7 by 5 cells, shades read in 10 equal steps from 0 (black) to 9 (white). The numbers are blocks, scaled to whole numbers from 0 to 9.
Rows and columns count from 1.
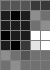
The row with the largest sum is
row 7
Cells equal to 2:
3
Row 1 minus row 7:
-1 -2 -1 -2 -2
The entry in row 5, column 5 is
9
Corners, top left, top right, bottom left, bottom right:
3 2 4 4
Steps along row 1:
same same down same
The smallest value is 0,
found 3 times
